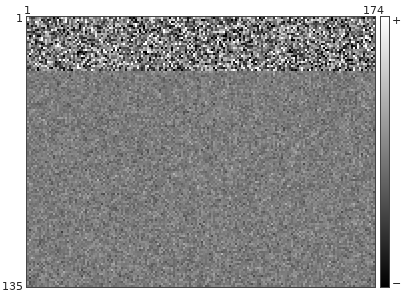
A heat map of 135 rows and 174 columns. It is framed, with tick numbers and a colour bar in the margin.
Average level on the scale: 50%. Histogram: heavy tails on both sides. Seam: horizontal, 20% of the way down, the bottom part calmer. Slope: none. Grain: fine.
